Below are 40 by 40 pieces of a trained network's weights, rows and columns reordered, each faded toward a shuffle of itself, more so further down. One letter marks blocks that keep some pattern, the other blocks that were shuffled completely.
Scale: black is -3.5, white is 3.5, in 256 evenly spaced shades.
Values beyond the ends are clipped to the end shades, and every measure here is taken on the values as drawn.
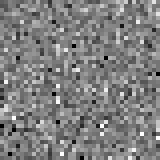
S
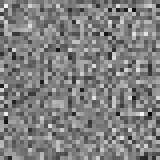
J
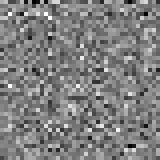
J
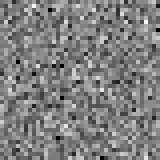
S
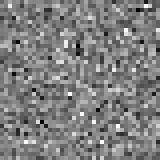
S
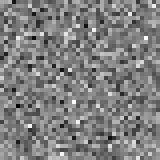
S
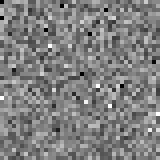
S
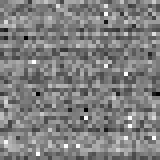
J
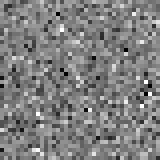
S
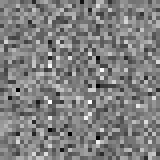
J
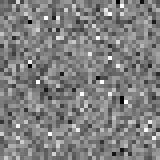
S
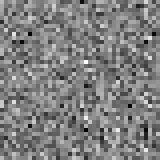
J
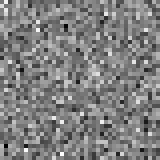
S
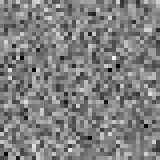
S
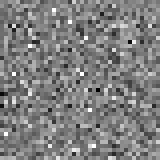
J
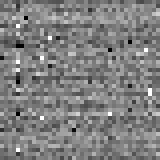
J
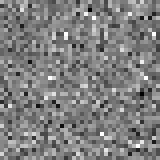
J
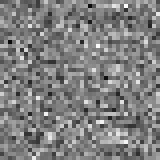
J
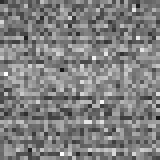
J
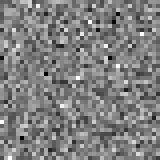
S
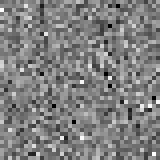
S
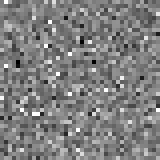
S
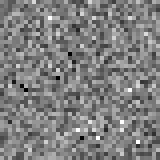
S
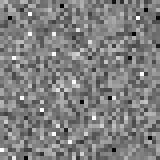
S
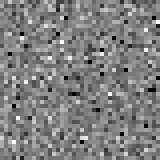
S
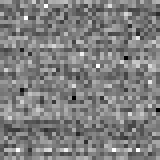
J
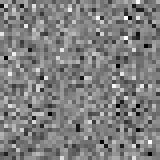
J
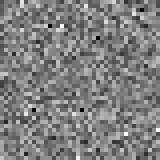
S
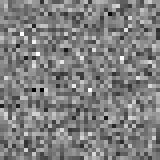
J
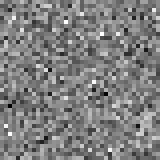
S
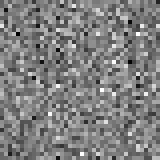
J
